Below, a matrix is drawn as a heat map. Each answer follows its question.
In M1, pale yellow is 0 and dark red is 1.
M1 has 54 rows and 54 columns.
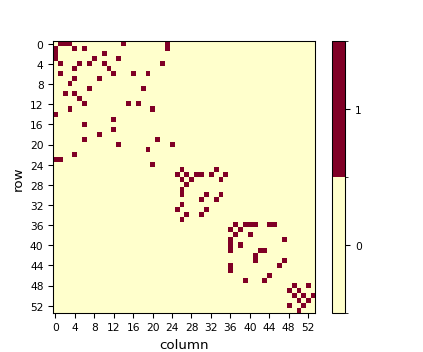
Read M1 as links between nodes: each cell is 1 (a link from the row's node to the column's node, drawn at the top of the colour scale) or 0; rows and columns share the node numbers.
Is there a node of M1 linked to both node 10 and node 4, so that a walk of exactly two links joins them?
no
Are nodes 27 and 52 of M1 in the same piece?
no
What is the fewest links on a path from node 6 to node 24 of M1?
6
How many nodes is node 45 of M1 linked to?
1
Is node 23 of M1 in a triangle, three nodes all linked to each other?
yes
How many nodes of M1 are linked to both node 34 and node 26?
2
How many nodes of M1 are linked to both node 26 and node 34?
2
